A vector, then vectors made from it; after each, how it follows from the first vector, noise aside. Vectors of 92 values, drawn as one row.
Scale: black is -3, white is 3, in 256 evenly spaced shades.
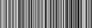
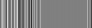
partly zeroed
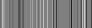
partly zeroed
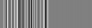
partly zeroed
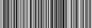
wrapped around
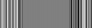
partly zeroed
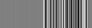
partly zeroed
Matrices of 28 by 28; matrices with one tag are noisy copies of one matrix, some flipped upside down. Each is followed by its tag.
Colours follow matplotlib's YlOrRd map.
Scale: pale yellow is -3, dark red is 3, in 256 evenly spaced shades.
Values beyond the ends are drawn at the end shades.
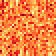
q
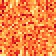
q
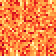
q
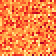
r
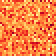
r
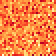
r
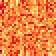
q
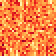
q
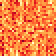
q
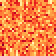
q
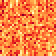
q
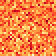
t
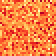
r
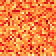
t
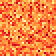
t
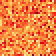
r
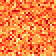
t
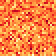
t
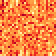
q
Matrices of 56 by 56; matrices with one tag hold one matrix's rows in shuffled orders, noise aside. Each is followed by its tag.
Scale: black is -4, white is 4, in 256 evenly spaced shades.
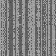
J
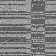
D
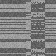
D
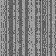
J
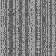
J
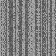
J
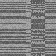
D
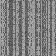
J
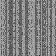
J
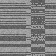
D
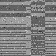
D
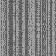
J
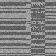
D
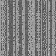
J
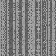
J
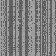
J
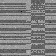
D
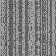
J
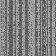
J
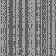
J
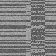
D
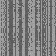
J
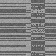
D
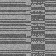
D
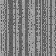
J
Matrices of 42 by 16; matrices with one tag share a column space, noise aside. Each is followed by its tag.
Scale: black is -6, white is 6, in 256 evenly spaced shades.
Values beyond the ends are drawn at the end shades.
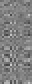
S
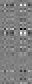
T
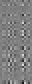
S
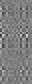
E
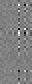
T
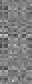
E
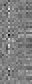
E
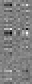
T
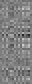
E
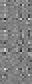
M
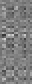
E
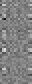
M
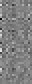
M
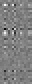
T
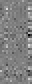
E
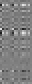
T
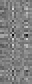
E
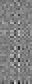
S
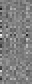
E
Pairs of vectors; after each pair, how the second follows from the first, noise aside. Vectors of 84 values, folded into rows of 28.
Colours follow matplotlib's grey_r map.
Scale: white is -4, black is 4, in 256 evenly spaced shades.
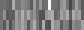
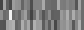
wrapped around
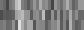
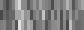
copied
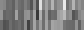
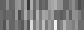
wrapped around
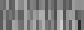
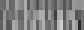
copied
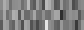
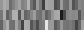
copied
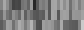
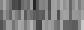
copied
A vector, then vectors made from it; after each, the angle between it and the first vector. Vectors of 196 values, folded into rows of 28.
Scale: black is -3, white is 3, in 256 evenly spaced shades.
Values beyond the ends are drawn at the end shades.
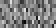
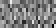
nearly parallel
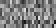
nearly parallel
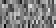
partly aligned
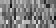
partly opposed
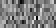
partly aligned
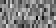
partly aligned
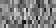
nearly parallel
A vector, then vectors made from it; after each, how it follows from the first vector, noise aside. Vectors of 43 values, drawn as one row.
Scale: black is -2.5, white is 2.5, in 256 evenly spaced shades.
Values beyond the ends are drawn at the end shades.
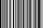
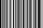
copied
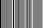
partly zeroed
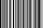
copied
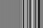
partly zeroed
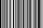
copied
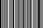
partly zeroed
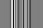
partly zeroed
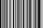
copied
